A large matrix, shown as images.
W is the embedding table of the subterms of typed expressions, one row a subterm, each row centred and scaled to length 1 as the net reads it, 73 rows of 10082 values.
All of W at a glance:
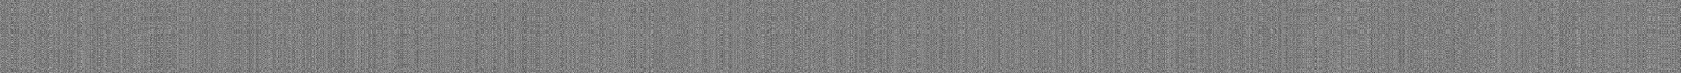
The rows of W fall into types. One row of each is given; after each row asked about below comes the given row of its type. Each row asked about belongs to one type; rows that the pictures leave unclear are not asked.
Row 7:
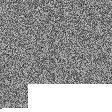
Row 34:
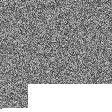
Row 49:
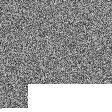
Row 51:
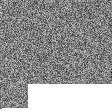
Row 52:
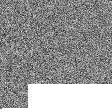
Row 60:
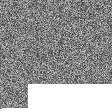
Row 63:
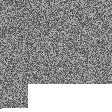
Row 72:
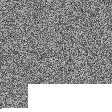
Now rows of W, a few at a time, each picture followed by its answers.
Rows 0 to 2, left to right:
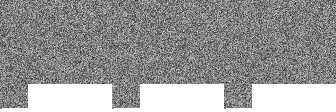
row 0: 52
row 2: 72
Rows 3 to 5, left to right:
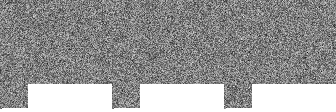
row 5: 60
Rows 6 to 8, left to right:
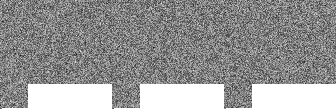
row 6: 51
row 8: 52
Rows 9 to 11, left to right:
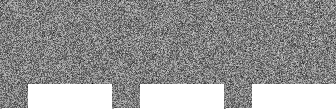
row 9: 49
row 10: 49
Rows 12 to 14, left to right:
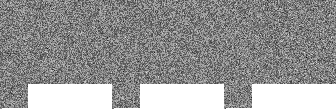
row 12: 72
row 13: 63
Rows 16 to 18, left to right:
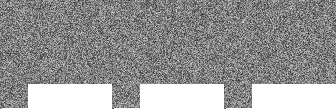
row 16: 72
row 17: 7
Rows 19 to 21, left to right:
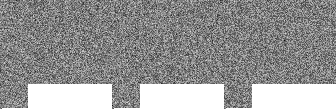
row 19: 72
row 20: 51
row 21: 60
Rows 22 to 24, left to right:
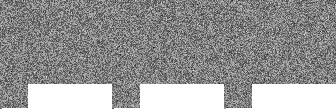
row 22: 63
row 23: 7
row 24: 49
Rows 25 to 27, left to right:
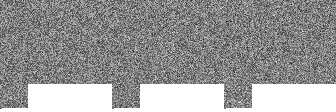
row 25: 63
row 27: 52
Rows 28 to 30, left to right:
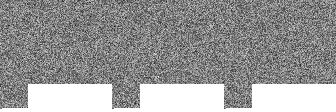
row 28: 7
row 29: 7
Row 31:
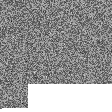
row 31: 63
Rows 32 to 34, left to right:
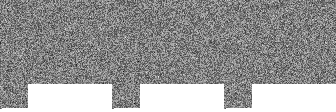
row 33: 63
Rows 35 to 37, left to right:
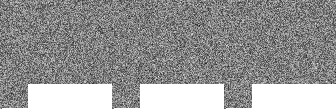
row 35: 34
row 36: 72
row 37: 51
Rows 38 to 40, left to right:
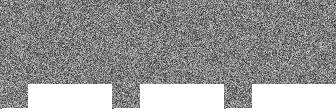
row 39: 7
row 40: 60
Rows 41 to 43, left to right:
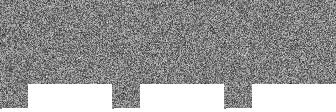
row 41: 52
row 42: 34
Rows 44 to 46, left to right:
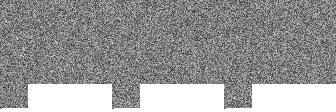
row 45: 7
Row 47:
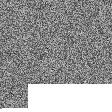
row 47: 72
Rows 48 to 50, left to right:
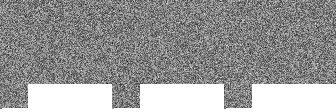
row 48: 7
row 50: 51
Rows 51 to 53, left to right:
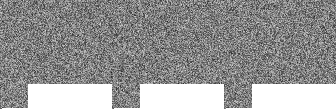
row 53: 51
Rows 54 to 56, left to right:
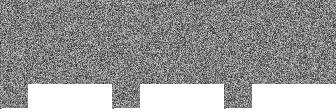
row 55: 34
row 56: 51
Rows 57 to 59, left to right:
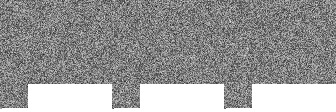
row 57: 49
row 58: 63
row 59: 63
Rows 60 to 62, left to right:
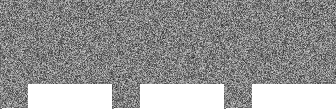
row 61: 51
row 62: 60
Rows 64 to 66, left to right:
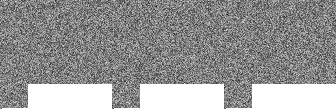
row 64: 34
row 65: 63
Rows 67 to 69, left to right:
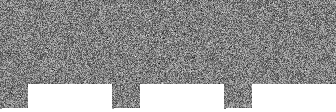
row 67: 72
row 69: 7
